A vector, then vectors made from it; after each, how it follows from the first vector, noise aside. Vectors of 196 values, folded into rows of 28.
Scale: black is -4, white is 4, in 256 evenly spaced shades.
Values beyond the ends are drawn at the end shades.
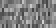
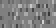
partly zeroed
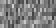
reversed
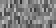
wrapped around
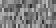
negated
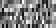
scaled up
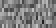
negated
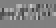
partly zeroed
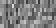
reversed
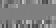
partly zeroed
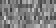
wrapped around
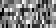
scaled up
